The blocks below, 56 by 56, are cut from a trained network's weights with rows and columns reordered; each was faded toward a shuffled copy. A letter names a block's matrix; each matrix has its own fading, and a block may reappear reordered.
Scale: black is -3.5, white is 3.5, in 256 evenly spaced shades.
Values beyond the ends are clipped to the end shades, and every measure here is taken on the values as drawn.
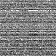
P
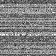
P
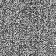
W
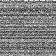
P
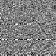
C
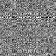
C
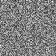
W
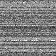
P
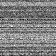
P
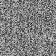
W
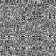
C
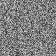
W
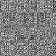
C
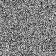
W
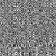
C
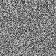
W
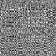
C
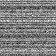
P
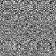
C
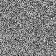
W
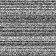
P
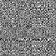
C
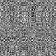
C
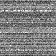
P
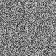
W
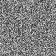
W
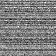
P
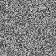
W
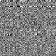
C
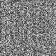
W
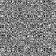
C
